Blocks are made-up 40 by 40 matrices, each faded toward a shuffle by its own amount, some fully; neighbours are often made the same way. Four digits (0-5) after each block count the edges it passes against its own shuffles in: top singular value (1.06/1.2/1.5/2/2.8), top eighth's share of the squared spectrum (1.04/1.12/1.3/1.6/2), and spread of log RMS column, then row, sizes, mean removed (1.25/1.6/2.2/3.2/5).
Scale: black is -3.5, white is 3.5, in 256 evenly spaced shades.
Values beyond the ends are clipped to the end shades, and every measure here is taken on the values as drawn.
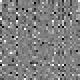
4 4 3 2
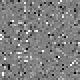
1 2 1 0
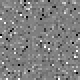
0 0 0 0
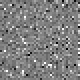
3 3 1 1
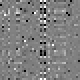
4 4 2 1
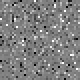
2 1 1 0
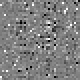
3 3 1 1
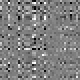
4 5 3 3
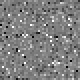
1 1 0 0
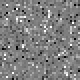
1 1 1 0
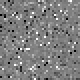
0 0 0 0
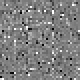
3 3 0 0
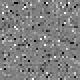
1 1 0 0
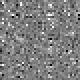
3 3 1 1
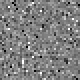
0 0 0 0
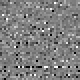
2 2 0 2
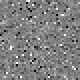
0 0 0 0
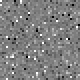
0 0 0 0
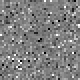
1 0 0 1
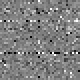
2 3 0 2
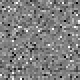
0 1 0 0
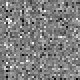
1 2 2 2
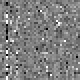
3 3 2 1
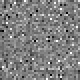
2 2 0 1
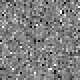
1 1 0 0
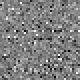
3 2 0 1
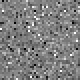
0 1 0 0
